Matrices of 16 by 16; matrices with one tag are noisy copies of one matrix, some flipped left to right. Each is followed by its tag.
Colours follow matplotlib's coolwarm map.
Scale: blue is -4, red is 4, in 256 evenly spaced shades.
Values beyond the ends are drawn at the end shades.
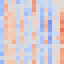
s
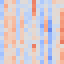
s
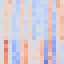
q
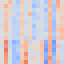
q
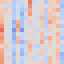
s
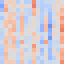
s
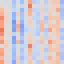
s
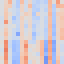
q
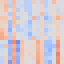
q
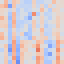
q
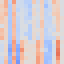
q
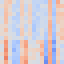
q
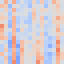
q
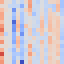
s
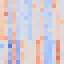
q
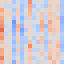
s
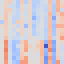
q
